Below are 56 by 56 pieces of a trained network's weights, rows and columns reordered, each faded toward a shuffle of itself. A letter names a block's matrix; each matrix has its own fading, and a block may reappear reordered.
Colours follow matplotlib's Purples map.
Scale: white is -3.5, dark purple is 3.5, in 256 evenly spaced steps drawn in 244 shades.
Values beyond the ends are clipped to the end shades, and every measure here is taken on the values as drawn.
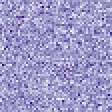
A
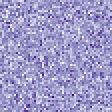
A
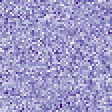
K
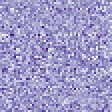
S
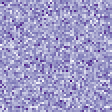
A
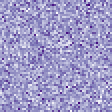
A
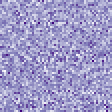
S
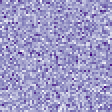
K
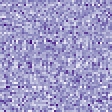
S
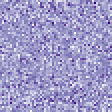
A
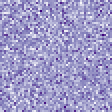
A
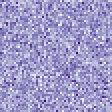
K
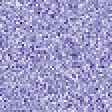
A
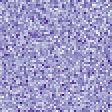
A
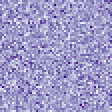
A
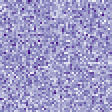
A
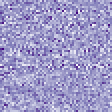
S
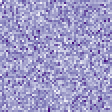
K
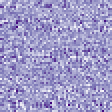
S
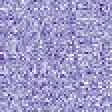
S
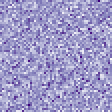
A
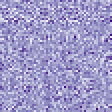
S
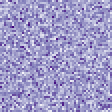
K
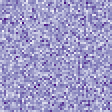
K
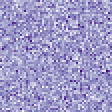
A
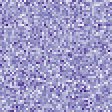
A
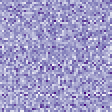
S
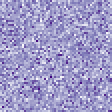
A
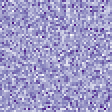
A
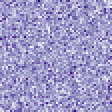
A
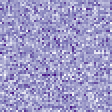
S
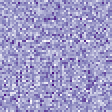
S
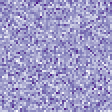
K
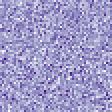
K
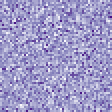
K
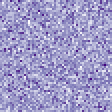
K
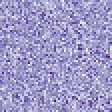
A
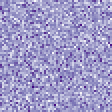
K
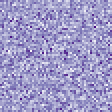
A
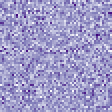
S
